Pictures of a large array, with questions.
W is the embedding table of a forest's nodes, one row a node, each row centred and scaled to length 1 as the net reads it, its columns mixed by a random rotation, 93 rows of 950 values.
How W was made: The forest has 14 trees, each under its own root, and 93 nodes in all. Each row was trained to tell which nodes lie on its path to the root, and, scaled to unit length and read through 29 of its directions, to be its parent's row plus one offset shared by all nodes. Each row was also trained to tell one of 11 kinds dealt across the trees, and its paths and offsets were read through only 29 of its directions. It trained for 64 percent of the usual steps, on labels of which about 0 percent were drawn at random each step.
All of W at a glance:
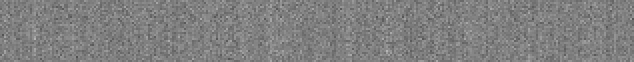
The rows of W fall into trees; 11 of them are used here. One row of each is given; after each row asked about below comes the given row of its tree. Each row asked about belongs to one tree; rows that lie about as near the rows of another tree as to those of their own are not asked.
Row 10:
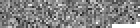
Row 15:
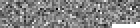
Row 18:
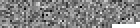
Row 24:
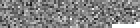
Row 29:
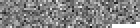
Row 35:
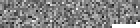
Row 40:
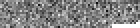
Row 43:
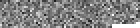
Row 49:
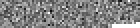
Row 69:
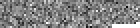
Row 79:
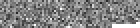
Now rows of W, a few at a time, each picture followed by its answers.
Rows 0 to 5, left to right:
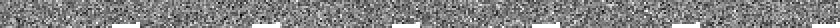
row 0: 10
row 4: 29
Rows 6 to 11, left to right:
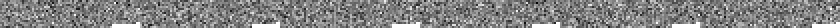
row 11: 35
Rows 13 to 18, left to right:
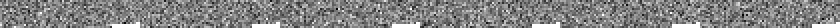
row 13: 35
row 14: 10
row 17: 29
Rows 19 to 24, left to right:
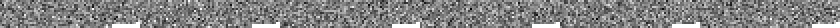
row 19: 69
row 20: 79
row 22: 79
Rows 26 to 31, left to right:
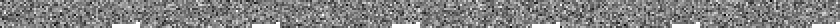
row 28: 29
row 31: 43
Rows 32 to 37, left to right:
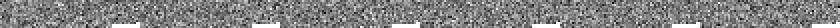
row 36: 43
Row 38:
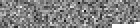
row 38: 79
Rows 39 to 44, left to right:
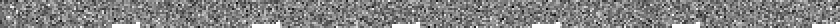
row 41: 18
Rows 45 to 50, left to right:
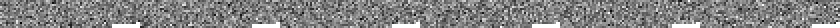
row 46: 35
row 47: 24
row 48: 35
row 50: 43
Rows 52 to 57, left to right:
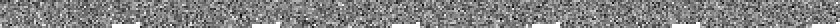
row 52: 43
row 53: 35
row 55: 69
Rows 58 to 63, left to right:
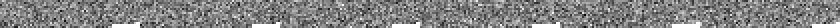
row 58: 79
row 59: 79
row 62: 49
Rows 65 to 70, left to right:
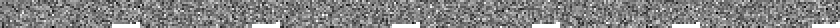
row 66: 69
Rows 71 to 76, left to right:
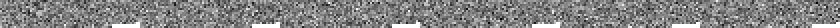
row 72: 79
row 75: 43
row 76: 43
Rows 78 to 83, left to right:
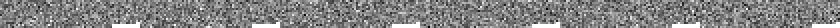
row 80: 43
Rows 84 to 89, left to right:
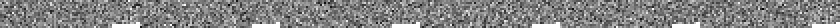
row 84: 35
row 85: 35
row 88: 18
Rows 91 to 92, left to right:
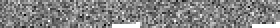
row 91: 79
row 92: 24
